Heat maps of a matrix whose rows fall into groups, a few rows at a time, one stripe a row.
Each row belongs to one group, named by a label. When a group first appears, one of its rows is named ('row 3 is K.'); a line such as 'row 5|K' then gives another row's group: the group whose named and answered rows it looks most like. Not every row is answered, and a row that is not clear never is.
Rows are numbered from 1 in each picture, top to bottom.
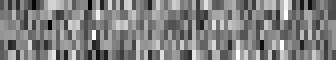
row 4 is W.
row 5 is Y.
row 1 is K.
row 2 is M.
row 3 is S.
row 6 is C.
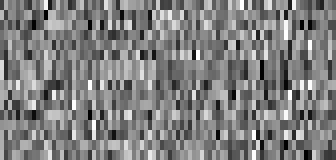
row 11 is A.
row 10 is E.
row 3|K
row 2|C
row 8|A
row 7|A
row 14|A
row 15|A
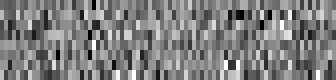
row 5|W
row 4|K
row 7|E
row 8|S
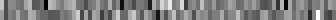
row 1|C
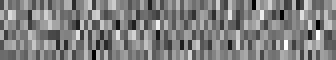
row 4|S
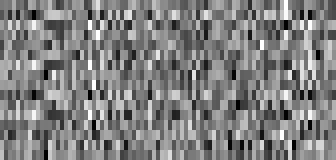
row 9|W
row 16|C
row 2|K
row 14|Y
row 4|M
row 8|E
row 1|M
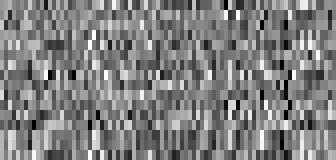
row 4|W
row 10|A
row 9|C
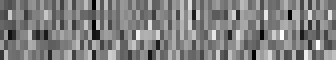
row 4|Y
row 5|S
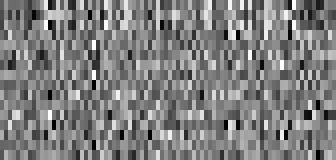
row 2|K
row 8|W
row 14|C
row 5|W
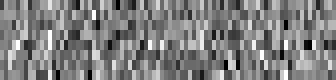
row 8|M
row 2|W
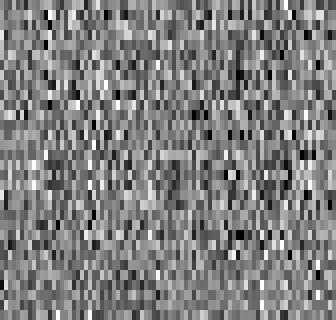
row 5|C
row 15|W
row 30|S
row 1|M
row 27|S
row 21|M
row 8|C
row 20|A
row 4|A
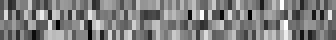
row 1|Y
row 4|K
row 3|M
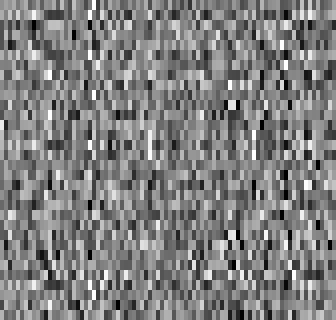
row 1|W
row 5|Y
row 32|C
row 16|A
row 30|W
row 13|A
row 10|W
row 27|E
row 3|K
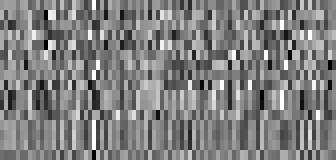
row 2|C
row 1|W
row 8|W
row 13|W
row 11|Y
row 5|C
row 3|Y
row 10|Y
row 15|W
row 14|W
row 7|M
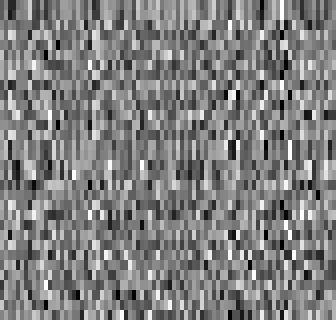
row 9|Y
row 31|C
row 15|E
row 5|M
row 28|A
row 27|M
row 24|E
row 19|K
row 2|Y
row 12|A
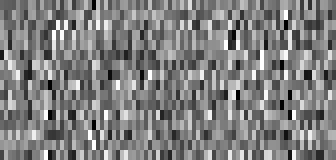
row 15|W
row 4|E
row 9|S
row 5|E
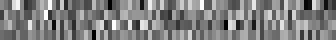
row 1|A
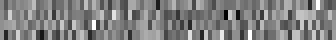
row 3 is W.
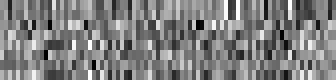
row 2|E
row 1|E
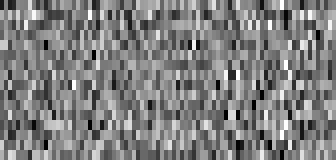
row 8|E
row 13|K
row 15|C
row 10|Y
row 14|Y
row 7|M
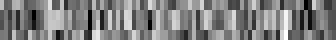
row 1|A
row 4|M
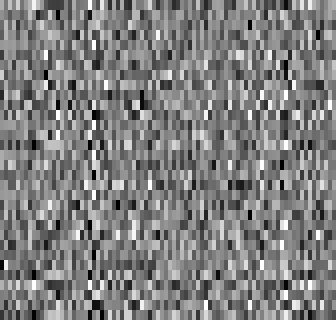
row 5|W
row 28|K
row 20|W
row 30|M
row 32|K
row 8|C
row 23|M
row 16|W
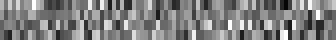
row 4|M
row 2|S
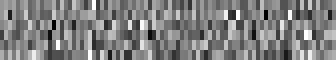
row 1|W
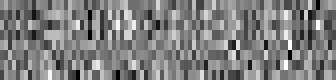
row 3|S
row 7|M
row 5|E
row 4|K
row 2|K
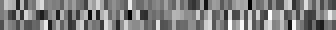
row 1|M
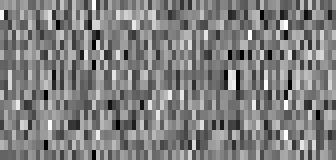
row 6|C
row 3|M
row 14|M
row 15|E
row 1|W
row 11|A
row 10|C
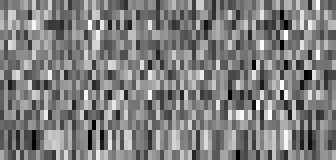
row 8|A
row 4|M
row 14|K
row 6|S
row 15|K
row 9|Y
